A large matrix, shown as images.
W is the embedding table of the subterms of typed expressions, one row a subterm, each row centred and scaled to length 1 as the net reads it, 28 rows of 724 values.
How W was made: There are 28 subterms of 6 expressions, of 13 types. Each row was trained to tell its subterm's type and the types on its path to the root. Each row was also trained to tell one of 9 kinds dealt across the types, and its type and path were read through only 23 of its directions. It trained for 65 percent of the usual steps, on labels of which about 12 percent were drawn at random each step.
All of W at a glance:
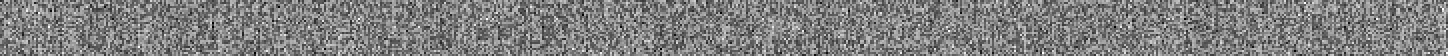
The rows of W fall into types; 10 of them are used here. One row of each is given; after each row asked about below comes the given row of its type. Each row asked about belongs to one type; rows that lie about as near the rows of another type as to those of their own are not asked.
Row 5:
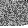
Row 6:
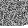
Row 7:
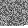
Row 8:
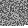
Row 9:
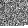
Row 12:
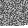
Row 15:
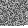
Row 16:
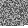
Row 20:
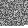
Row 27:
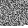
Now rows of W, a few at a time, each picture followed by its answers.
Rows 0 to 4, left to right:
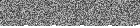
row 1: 6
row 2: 16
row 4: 5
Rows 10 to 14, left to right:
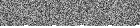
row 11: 7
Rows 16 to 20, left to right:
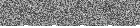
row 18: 15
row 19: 8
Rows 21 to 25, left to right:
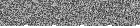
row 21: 20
